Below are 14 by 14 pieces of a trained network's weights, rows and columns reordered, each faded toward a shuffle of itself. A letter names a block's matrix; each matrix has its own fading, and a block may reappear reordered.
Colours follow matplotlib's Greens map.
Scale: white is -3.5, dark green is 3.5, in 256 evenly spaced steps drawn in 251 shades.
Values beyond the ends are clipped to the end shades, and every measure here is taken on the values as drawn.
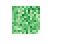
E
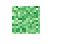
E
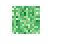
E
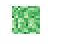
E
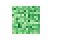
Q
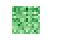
E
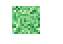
E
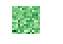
Q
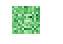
Q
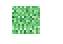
E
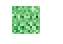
Q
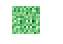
Q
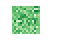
E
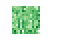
Q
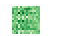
E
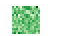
Q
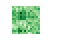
E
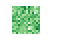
E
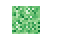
E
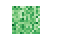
E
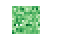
Q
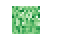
E
